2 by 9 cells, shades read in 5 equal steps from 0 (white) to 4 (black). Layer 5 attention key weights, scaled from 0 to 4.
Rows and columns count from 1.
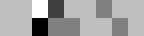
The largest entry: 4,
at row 2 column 3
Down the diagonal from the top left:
1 1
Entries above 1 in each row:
2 4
